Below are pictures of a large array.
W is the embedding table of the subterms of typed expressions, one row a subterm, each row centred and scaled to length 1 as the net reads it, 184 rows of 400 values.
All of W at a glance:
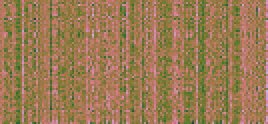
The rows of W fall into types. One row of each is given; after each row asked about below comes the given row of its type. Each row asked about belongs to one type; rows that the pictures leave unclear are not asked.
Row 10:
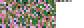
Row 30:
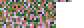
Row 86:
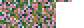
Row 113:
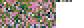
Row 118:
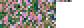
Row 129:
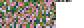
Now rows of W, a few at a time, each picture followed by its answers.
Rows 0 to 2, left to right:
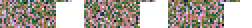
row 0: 10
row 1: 30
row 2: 129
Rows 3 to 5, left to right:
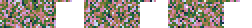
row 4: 113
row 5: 30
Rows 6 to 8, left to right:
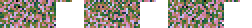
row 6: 118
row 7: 30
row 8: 129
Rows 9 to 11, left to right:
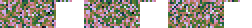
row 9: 10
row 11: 118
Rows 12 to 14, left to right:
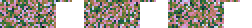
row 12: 86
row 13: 129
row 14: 118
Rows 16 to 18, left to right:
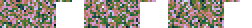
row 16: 86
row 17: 10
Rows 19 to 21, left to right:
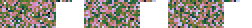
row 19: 113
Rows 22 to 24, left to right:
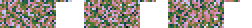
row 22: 10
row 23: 86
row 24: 118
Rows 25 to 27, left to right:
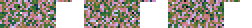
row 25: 118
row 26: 30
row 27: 118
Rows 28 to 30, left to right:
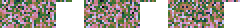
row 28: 129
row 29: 129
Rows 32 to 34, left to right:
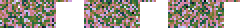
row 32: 10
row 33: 10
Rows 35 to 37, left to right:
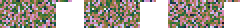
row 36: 113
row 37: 86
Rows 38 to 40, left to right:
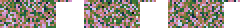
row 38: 30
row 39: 10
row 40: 113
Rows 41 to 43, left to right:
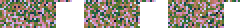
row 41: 30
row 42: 30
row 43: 113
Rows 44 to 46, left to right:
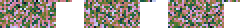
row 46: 86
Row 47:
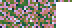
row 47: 86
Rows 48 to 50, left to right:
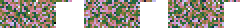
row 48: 113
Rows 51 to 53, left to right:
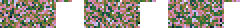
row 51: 86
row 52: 113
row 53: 10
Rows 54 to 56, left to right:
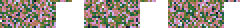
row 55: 10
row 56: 113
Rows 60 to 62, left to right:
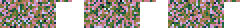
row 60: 86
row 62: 86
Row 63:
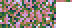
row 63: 118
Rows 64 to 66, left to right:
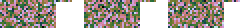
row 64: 86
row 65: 118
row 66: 129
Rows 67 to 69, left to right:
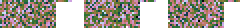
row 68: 118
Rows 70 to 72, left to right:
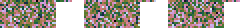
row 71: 30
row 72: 30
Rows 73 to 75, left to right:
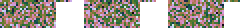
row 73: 129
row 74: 10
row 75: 86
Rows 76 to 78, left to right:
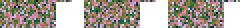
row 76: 129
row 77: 129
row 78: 113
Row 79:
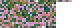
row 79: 30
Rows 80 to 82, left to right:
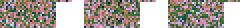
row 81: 10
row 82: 113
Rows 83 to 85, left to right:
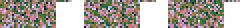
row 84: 86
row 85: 10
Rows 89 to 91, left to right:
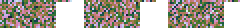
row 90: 113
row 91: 118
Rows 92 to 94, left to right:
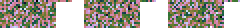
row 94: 118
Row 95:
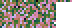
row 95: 129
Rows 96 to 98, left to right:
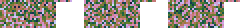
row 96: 30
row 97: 86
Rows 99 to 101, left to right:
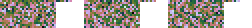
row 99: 129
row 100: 10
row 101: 10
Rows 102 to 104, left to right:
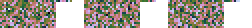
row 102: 113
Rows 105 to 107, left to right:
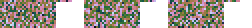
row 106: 129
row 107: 86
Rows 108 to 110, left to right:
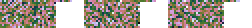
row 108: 118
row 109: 113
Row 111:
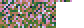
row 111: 118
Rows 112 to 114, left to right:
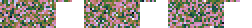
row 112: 86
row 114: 30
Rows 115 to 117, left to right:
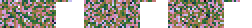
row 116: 86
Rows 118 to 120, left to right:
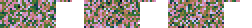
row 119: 10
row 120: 86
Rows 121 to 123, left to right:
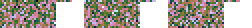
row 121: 129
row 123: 86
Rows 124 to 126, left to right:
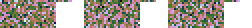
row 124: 86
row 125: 129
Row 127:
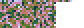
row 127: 118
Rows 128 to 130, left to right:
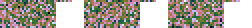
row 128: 10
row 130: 10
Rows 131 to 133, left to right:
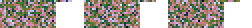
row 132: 86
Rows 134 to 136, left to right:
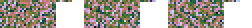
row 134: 113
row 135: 129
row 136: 10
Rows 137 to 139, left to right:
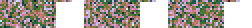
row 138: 10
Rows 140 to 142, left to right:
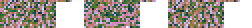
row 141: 30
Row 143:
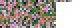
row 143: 10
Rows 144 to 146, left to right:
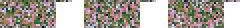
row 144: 129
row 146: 30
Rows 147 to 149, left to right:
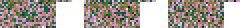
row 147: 30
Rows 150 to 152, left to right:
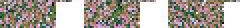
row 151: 10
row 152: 113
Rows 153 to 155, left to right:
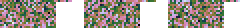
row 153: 30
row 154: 118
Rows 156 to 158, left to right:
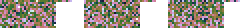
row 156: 30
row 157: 30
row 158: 30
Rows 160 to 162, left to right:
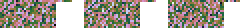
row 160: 118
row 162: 113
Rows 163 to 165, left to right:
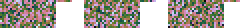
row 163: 118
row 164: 129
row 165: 10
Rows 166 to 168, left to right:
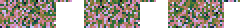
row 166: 10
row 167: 129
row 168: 113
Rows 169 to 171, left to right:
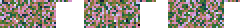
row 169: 86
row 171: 118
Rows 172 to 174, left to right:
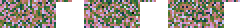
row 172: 86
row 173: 10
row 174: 30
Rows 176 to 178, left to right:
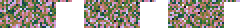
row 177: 30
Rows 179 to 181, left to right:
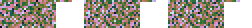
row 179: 86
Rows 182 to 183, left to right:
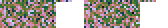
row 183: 10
